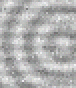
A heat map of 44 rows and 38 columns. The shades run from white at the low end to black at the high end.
Stripes running across repeat 7 times from top to bottom. There is no overall slope. On average the colour sits 30% of the way up the scale. Rings spread out from the middle right.
